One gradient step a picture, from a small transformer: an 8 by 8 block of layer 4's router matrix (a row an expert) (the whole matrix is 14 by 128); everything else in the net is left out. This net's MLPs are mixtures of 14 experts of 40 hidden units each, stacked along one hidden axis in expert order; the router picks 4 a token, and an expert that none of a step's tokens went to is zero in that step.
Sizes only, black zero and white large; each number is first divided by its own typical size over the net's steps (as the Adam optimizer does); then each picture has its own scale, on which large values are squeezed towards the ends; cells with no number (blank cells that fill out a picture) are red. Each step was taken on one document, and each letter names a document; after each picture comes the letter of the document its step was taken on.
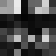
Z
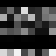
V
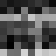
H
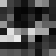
Z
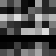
H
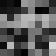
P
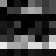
P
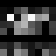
V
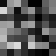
P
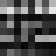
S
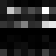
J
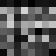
S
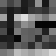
H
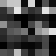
Z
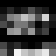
V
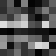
P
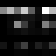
J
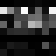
J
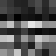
S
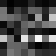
S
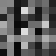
S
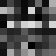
S
